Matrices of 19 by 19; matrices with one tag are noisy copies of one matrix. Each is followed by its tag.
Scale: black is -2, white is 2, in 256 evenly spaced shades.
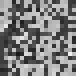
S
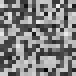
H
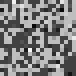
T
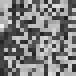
S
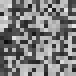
S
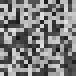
T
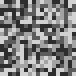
H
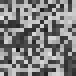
T
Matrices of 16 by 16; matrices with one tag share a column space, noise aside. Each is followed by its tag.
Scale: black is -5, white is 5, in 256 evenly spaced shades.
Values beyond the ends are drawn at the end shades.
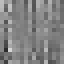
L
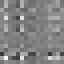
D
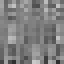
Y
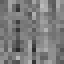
L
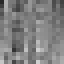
L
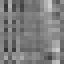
L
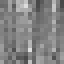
L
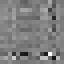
D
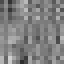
Y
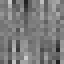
L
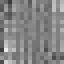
L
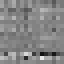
D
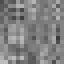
Y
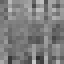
Y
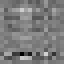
D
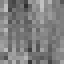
L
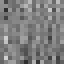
Y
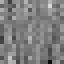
Y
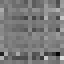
D
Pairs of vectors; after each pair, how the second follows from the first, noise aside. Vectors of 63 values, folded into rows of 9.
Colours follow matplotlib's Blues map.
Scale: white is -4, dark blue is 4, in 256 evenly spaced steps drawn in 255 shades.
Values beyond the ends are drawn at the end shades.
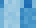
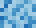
shuffled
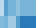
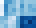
scaled up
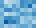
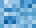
copied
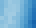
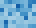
shuffled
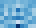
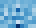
copied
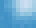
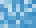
shuffled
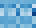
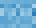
shrunk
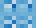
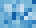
shuffled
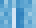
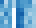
scaled up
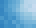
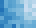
copied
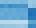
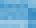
shrunk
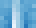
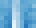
copied
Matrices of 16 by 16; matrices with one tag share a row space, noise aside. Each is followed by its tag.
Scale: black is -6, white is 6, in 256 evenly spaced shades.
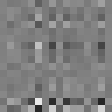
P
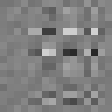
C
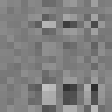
C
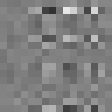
C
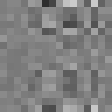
C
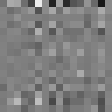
P
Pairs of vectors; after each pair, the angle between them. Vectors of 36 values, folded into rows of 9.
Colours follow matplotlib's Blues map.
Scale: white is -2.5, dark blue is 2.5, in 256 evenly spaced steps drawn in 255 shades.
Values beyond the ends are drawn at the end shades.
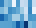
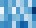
orthogonal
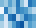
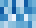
partly opposed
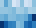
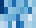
partly opposed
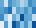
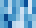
partly opposed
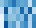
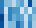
nearly opposite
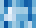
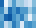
nearly opposite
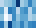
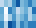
nearly parallel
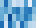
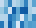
partly aligned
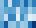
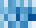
nearly opposite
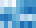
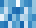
orthogonal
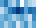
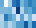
orthogonal
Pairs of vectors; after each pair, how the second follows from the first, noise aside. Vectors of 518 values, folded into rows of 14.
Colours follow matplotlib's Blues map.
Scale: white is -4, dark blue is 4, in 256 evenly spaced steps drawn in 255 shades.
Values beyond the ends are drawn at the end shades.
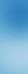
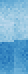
wrapped around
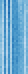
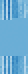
partly zeroed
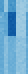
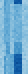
wrapped around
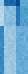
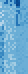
partly zeroed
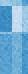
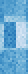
wrapped around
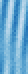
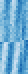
wrapped around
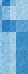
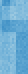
shrunk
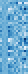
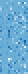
partly zeroed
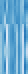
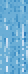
partly zeroed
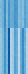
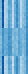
wrapped around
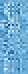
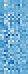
wrapped around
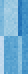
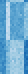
wrapped around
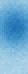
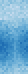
wrapped around
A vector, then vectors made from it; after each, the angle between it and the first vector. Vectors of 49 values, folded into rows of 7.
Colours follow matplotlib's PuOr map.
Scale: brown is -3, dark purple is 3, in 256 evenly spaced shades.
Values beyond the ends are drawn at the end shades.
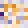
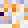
nearly parallel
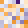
orthogonal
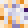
partly opposed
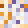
partly opposed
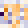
nearly parallel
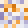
nearly parallel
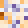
nearly opposite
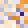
orthogonal
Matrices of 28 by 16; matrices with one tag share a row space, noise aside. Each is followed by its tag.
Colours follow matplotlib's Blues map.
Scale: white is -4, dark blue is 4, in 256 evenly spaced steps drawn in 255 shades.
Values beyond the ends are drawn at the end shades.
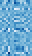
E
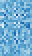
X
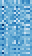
X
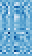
E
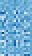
X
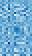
E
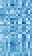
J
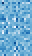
X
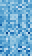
J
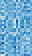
X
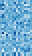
X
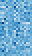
X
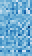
J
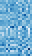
J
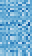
J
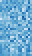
J
